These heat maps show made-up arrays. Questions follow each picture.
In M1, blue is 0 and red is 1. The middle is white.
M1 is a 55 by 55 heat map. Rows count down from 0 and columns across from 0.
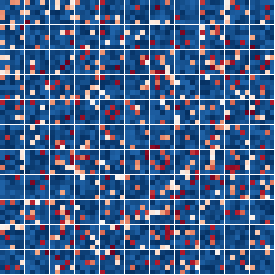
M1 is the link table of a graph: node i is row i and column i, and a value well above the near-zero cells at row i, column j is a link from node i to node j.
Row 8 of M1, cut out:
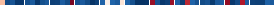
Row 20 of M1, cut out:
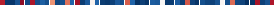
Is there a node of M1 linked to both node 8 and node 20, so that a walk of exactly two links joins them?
yes
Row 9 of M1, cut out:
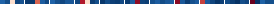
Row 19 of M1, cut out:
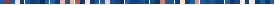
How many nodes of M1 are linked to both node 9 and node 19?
2
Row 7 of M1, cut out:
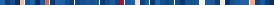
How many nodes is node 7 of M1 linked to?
7
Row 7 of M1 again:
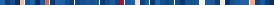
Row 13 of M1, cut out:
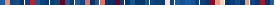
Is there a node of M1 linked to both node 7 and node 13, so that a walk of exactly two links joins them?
yes
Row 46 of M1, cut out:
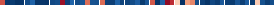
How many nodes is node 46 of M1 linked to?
11
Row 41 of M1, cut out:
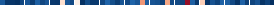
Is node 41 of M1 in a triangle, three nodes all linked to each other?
yes
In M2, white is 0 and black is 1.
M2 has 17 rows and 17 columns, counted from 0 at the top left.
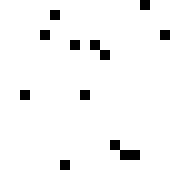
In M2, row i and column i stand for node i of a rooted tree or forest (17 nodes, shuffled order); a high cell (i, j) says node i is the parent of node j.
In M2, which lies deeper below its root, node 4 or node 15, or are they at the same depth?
node 4
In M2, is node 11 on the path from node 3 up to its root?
no
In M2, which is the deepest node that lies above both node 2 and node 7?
4
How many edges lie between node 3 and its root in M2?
0
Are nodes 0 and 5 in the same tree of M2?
no
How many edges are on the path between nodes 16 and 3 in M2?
1
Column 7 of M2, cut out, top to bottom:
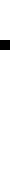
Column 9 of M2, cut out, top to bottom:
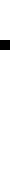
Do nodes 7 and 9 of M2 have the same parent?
yes
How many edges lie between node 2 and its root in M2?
3
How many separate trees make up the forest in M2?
4
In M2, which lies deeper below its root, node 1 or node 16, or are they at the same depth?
node 16
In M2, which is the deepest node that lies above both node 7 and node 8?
4
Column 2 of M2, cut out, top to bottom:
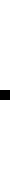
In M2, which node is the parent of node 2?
9
